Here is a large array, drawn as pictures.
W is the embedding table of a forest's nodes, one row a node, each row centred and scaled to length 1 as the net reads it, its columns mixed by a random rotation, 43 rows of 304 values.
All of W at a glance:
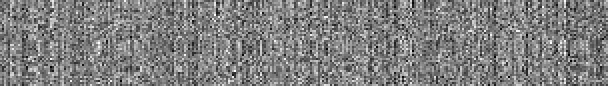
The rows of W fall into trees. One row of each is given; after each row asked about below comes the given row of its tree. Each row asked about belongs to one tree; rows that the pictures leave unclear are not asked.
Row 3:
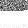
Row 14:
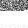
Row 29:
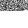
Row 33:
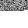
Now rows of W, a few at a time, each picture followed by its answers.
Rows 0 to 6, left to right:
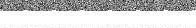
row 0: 3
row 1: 3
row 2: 3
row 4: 33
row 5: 33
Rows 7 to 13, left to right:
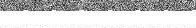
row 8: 33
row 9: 29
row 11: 3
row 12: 14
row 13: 29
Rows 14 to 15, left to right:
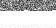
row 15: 33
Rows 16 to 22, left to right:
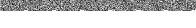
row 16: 3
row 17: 33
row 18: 33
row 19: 33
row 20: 3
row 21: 3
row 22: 3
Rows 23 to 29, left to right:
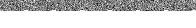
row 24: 3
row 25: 3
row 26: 3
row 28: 33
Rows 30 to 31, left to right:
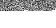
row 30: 33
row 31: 3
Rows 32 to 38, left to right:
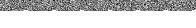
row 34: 33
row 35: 33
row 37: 3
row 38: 14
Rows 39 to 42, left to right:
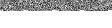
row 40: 14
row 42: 33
